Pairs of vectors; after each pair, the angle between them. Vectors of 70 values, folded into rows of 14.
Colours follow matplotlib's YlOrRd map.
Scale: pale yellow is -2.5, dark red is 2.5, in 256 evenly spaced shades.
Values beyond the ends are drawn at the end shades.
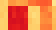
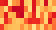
orthogonal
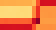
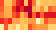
partly opposed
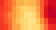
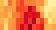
nearly opposite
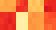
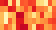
partly opposed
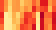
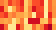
orthogonal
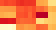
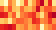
partly opposed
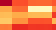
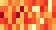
orthogonal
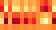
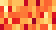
partly aligned
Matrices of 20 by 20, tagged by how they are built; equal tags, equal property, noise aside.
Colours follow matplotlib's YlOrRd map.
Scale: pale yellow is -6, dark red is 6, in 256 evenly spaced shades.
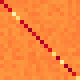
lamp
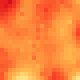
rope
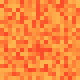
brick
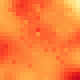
rope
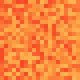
brick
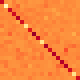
lamp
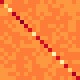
lamp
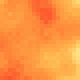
rope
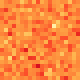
brick
